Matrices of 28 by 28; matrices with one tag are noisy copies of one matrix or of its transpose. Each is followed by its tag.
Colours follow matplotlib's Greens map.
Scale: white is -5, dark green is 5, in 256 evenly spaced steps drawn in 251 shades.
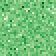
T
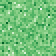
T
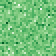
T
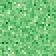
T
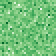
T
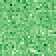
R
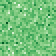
T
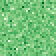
T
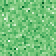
T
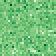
R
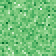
T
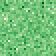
T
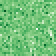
R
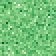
T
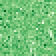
R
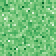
T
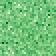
T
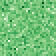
T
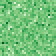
T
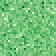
T
